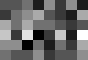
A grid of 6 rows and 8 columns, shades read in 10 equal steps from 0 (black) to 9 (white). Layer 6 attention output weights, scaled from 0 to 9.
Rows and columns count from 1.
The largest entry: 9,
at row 4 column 8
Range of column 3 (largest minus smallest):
8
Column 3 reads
4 5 6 8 0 3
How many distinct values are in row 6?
4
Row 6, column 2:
3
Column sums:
27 21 26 20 17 21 14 30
